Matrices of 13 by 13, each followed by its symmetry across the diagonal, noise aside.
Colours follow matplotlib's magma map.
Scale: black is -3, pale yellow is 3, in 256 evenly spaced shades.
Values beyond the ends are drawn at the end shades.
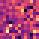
antisymmetric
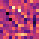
antisymmetric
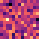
neither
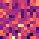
neither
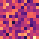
neither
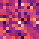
antisymmetric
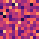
antisymmetric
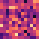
antisymmetric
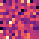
antisymmetric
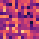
antisymmetric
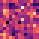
antisymmetric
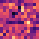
neither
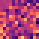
antisymmetric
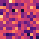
neither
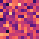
neither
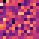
antisymmetric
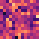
antisymmetric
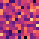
antisymmetric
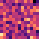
antisymmetric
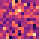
neither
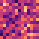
neither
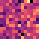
neither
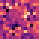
antisymmetric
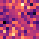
antisymmetric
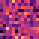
neither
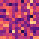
neither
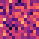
neither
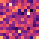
neither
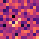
neither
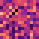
neither
